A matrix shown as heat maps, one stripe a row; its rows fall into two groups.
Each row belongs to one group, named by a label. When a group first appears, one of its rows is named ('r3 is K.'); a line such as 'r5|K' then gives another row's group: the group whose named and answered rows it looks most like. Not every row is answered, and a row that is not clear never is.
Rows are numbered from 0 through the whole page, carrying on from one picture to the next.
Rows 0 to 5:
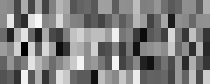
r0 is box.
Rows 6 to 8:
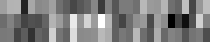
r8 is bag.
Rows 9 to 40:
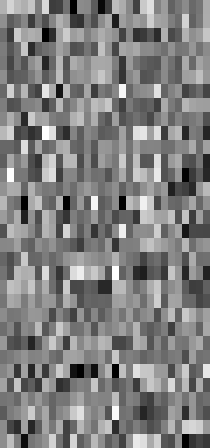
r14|bag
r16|bag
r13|bag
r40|bag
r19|box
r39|bag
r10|box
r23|bag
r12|box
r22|bag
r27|box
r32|box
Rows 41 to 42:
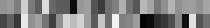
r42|box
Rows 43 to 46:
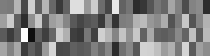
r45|box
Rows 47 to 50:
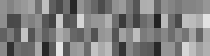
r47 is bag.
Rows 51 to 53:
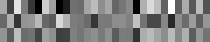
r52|box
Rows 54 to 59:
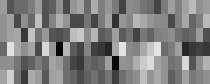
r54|bag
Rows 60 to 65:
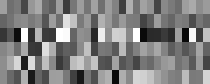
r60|bag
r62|box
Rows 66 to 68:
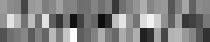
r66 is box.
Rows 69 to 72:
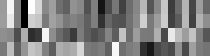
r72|box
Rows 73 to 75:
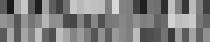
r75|box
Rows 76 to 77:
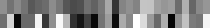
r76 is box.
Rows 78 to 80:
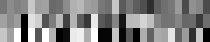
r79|bag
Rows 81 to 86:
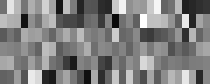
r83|box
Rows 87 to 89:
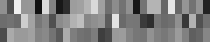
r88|box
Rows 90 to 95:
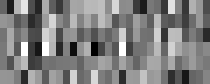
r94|box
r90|box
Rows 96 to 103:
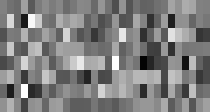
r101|bag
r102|box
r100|box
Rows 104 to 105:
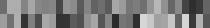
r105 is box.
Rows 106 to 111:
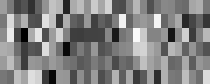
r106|bag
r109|bag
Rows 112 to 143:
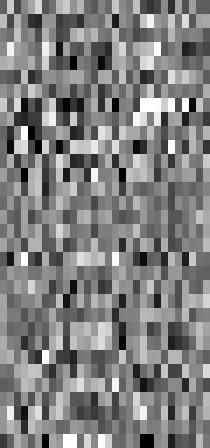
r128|box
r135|bag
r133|bag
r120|bag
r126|box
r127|bag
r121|box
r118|bag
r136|bag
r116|bag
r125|bag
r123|box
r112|box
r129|bag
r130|box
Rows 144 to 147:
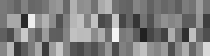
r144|bag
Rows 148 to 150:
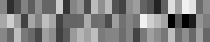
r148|bag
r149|bag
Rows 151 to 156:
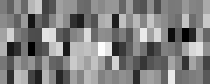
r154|bag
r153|bag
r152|box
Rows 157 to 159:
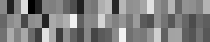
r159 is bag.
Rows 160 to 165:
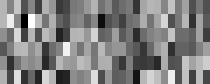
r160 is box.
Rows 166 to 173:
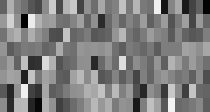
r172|box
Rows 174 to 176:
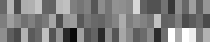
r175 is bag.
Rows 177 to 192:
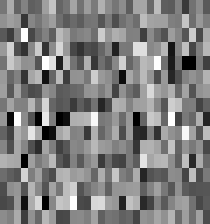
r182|bag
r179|box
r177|bag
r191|bag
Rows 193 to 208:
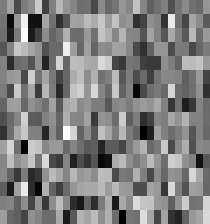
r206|box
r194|box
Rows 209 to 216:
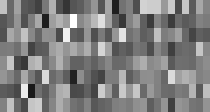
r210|bag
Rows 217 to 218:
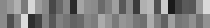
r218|box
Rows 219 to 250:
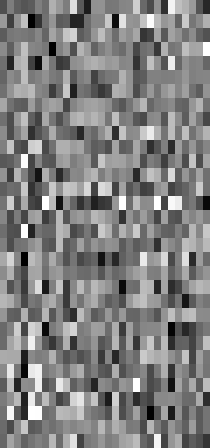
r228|box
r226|bag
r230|box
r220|box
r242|bag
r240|bag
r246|box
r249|box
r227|box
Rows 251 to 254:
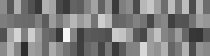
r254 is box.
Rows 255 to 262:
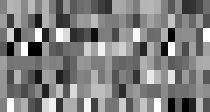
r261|bag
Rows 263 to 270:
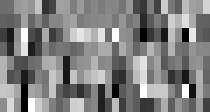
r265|box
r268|bag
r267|bag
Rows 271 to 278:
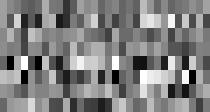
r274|bag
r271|bag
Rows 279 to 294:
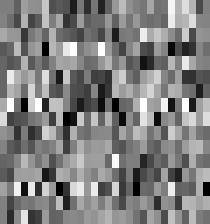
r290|box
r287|bag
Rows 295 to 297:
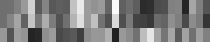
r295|box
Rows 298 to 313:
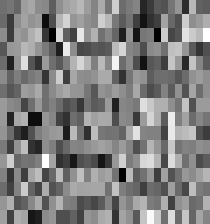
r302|box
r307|bag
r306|box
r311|box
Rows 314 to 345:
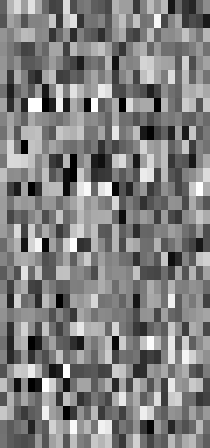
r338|box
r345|bag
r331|bag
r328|box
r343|bag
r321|bag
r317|bag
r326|bag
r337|box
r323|box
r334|box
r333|box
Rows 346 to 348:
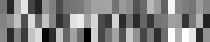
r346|box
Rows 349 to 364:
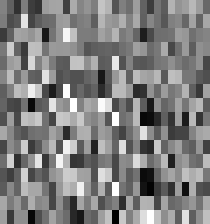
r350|box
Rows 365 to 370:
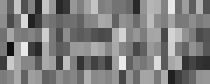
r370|bag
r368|box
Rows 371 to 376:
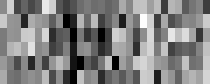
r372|bag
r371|bag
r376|bag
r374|bag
